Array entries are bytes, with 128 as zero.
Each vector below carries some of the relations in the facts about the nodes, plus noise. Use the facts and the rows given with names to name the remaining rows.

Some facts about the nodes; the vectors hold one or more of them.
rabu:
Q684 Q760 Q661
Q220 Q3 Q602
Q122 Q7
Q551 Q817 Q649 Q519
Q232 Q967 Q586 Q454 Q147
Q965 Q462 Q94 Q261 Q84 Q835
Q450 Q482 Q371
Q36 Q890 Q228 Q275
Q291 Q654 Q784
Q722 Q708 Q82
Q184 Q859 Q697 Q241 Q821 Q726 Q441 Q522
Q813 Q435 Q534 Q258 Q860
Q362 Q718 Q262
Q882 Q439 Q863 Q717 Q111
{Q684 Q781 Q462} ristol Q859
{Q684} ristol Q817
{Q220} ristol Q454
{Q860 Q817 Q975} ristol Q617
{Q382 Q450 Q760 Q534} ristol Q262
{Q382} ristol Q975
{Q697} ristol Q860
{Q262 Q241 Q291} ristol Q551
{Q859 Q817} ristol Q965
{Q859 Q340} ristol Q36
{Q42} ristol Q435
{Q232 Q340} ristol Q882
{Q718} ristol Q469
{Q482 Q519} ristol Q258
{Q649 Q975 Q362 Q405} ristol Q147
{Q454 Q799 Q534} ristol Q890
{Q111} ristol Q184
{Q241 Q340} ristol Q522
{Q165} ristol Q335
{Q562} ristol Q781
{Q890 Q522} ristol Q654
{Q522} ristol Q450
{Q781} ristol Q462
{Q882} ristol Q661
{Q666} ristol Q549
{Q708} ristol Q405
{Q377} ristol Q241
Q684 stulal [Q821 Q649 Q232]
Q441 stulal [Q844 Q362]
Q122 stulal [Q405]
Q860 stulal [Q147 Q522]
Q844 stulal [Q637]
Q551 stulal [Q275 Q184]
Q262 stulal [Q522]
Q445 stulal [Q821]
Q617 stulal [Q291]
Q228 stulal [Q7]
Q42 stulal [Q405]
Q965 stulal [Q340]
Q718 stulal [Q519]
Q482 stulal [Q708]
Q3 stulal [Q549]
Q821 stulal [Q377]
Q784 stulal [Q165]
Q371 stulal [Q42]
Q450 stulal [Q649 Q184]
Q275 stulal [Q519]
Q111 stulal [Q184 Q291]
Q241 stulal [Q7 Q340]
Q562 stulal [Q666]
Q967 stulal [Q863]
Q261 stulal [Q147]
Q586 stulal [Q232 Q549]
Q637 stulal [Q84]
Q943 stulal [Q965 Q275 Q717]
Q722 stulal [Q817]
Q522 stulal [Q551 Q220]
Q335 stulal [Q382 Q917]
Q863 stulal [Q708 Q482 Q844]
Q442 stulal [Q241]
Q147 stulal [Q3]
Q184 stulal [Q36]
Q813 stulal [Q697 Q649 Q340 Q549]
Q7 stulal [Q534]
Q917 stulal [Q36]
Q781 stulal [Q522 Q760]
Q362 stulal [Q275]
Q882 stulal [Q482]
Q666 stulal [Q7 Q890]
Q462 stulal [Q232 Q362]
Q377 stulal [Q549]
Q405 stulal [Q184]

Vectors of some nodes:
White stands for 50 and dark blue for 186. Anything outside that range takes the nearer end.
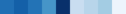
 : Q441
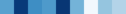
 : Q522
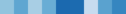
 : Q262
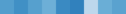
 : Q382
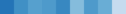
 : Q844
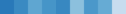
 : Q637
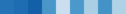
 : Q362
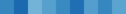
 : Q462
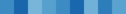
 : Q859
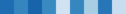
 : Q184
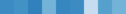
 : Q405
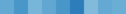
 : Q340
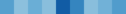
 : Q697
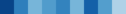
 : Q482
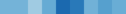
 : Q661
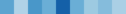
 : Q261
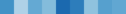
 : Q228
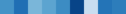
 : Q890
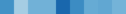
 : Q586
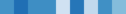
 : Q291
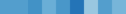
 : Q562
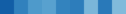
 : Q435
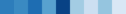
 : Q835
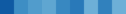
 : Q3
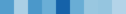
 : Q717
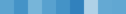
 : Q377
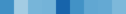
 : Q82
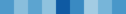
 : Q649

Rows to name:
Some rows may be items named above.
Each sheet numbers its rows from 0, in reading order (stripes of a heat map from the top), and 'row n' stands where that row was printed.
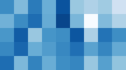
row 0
Q111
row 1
Q147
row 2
Q654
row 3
Q462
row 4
Q666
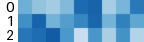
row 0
Q534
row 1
Q859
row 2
Q362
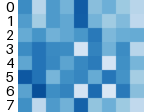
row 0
Q519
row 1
Q258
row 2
Q340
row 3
Q232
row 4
Q617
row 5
Q967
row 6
Q551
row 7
Q519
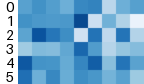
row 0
Q382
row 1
Q84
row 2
Q965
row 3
Q454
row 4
Q7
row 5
Q42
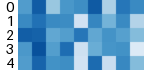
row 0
Q654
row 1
Q232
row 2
Q708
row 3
Q882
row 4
Q450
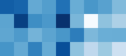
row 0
Q708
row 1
Q522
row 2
Q340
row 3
Q821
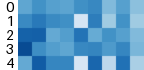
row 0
Q781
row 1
Q220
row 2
Q708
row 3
Q718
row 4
Q36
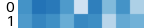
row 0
Q684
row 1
Q975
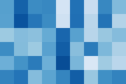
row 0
Q450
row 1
Q965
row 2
Q454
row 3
Q863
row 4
Q860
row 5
Q760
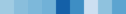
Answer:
Q241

